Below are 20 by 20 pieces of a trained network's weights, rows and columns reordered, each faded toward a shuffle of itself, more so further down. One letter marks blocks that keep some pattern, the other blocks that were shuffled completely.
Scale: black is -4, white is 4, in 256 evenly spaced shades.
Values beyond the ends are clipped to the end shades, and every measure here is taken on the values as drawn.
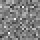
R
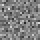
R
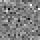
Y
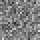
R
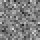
Y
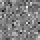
Y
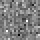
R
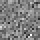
Y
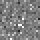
Y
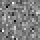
R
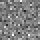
Y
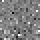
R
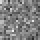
R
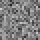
Y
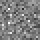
Y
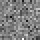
R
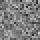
R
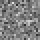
Y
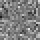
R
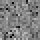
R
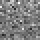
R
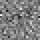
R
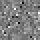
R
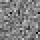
Y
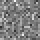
Y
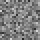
Y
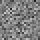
R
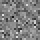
Y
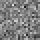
Y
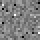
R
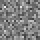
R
